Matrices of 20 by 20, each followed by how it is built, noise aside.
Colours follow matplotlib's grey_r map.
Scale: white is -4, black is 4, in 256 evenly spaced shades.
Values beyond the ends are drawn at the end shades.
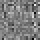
low rank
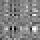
low rank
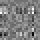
low rank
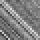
Toeplitz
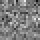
low rank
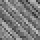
Toeplitz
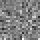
low rank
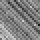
Toeplitz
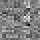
low rank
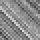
Toeplitz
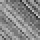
Toeplitz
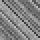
Toeplitz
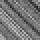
Toeplitz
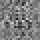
low rank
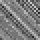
Toeplitz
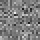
low rank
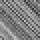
Toeplitz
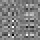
low rank
